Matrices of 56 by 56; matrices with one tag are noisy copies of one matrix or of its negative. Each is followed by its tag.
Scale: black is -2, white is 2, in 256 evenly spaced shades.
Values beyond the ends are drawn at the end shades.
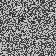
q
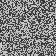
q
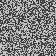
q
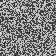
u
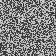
q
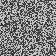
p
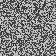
u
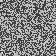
u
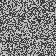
q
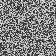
q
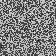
q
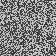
p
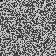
u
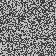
q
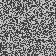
q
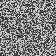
u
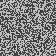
u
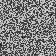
q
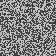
u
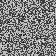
q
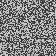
q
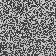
q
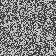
p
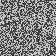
p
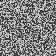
u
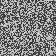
p
